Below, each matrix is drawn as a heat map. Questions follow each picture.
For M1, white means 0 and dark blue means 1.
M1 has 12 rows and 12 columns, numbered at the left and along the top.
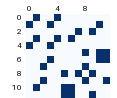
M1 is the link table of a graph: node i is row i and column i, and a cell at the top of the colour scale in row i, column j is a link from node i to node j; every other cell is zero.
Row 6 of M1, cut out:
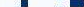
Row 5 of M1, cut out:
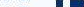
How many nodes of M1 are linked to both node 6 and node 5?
2
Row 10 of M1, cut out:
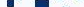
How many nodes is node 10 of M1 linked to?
3
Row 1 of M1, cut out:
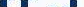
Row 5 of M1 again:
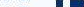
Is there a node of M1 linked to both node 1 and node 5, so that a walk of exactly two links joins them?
yes
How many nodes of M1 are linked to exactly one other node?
0
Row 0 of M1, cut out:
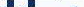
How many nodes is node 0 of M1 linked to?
2
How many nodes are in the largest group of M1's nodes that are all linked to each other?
2
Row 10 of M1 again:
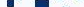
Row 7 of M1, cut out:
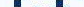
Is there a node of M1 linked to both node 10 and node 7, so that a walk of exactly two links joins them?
no
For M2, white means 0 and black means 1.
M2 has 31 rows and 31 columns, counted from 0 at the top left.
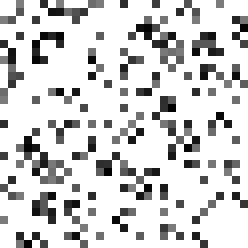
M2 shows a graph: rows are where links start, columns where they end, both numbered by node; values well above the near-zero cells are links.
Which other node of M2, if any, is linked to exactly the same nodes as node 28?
node 13
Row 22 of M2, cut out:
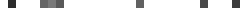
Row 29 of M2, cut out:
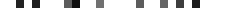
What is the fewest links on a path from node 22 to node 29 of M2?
1
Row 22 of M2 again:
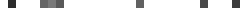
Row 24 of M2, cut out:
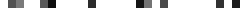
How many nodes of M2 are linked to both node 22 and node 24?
5
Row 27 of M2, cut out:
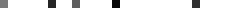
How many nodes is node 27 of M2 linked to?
5
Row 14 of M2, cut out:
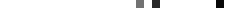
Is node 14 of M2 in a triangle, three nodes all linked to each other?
no
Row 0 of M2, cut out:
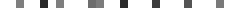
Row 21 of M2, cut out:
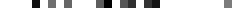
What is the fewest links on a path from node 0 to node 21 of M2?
2
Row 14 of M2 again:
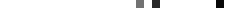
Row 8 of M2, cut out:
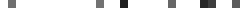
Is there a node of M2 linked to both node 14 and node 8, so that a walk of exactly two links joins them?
no
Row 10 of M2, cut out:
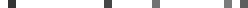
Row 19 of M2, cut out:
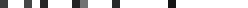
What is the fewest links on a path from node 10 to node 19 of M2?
1
